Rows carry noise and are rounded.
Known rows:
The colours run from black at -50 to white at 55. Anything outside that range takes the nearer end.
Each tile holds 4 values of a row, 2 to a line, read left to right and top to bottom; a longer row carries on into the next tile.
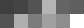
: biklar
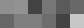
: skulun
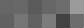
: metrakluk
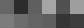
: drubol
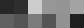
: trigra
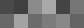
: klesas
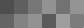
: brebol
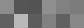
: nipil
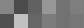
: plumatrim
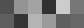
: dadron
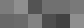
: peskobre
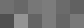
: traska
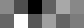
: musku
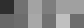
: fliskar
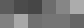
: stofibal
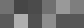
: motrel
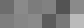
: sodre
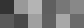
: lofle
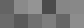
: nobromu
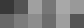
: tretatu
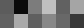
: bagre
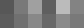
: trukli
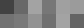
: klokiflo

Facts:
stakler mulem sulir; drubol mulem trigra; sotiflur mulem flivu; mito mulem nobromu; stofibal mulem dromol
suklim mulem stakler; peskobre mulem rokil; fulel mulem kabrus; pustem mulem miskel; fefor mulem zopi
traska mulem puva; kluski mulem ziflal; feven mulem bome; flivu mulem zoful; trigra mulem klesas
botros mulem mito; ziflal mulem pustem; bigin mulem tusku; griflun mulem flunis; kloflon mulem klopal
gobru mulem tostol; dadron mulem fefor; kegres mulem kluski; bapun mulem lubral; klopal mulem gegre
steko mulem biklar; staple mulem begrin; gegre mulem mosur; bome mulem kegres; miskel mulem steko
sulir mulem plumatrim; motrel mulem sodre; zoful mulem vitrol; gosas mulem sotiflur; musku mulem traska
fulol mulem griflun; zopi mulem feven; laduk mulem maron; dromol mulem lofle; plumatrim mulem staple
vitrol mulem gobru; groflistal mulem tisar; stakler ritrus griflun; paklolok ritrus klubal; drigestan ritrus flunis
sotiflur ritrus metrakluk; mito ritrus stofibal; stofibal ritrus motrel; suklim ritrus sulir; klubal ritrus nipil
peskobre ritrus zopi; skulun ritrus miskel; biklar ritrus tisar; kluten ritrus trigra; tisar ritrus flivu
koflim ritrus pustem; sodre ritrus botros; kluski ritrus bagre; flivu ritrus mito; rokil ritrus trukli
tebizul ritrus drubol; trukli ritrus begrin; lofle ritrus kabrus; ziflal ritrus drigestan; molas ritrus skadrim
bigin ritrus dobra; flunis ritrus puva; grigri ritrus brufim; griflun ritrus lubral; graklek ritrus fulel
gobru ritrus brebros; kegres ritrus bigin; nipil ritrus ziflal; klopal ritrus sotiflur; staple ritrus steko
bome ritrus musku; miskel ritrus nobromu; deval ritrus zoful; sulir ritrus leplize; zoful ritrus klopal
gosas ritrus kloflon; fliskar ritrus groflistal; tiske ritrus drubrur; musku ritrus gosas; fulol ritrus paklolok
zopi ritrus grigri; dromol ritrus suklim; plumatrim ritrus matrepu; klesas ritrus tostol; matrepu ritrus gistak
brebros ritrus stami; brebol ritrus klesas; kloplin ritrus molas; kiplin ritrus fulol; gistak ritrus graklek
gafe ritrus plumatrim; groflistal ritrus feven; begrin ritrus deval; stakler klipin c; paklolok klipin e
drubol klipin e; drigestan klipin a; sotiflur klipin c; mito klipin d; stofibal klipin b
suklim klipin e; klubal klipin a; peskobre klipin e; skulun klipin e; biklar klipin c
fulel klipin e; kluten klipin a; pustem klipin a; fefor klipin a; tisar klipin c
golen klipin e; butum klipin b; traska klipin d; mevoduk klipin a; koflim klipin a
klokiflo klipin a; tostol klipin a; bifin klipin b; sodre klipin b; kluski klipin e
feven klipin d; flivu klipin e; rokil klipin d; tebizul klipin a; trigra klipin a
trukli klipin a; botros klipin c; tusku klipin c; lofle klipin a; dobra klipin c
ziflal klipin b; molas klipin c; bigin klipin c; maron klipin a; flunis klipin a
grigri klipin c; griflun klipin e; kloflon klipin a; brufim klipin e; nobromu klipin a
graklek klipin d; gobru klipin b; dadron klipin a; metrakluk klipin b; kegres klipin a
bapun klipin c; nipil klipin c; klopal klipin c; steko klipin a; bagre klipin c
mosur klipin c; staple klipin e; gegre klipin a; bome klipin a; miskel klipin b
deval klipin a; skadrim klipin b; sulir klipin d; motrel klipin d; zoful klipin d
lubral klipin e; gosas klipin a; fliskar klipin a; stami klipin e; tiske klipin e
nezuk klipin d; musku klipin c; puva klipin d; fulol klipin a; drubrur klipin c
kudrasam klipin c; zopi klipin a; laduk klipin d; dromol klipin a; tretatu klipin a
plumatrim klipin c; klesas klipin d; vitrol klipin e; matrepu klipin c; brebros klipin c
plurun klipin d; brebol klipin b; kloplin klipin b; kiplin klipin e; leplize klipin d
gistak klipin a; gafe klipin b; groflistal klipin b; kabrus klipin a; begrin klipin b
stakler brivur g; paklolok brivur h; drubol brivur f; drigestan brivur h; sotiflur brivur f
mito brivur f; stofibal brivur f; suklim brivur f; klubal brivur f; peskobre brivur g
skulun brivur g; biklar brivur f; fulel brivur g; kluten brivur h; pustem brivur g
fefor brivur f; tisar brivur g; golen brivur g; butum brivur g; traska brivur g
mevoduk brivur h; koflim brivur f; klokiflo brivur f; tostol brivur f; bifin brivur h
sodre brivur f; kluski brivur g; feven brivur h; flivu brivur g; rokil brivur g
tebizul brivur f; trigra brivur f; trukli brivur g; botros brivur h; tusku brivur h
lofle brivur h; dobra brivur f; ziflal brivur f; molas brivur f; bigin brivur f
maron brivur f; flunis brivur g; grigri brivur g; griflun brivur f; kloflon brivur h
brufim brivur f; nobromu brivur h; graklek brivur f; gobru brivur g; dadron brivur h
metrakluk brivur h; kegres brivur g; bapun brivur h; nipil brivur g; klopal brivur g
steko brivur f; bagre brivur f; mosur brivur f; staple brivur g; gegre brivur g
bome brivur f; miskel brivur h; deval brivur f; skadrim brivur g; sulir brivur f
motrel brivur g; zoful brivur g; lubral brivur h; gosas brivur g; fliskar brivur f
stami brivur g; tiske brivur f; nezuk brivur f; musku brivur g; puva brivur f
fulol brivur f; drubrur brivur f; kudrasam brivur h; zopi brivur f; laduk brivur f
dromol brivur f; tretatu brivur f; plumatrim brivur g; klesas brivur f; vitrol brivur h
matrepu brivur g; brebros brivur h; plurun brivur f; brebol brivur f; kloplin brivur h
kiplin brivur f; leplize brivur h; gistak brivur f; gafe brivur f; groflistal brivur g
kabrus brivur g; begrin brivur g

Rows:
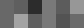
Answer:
vitrol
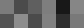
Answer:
lubral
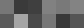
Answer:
fulel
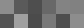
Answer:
skadrim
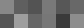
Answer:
golen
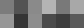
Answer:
bigin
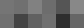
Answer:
leplize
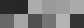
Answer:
tostol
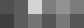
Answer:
kabrus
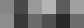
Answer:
dobra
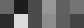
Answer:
stami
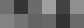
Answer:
brufim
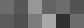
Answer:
feven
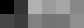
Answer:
steko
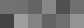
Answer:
staple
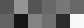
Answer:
miskel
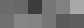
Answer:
bapun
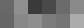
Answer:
kloplin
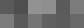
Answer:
sulir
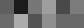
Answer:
puva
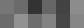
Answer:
paklolok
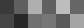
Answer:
pustem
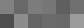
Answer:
begrin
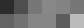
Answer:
ziflal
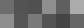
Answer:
suklim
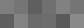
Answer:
butum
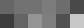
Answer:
kluski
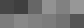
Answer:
laduk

